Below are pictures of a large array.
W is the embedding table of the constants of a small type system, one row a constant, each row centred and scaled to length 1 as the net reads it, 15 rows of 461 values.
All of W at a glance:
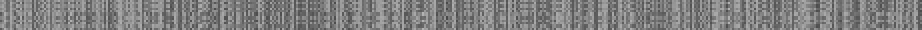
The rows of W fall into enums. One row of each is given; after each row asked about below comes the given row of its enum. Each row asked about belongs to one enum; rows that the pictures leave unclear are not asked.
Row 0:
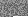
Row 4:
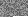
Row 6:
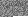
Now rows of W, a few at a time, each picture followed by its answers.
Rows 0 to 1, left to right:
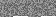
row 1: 4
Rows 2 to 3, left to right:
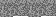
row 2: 0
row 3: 0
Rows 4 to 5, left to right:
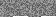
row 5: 0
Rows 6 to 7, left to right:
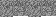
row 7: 6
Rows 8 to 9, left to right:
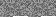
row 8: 4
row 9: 4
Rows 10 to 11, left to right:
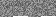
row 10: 6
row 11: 4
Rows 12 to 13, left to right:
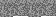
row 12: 0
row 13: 0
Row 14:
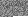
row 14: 6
